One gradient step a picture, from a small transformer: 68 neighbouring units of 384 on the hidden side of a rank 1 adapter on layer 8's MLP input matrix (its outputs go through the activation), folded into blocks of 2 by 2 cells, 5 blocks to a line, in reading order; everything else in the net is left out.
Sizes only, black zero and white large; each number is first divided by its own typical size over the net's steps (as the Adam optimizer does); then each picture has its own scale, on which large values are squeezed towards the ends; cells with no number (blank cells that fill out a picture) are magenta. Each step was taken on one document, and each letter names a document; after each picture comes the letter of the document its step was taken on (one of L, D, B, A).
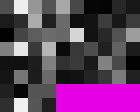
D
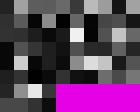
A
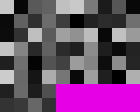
D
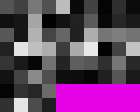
D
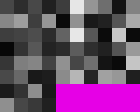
A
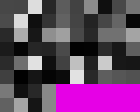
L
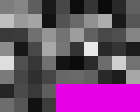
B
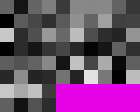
L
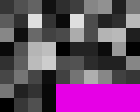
A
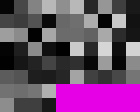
L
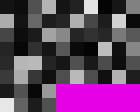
L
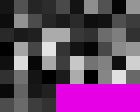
A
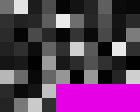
D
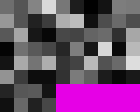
L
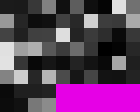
B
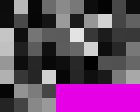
B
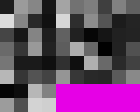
B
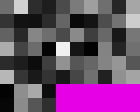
B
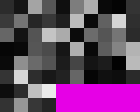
A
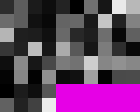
B
